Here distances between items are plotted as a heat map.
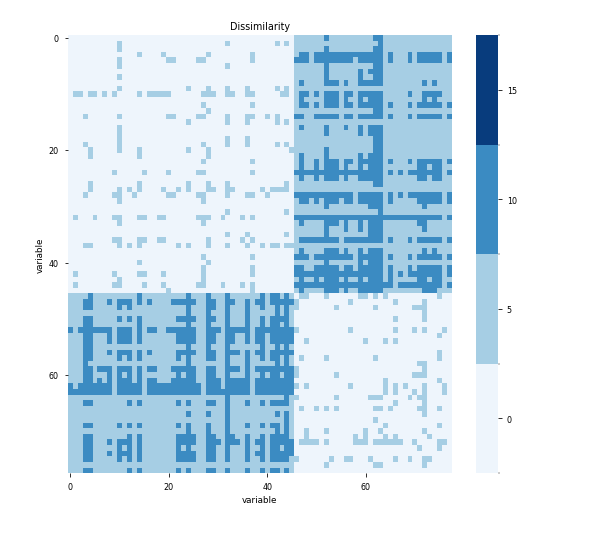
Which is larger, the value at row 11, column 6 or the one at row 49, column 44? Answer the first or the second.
the second
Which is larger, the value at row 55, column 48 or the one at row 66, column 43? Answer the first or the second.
the second
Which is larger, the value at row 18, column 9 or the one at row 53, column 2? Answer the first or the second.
the second
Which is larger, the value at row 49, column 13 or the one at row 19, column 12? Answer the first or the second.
the first
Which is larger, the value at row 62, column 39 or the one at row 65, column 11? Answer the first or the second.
the first
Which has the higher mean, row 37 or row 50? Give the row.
50
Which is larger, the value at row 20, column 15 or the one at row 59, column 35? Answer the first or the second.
the second
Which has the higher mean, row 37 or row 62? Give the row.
62
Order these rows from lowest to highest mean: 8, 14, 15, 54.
15, 8, 14, 54
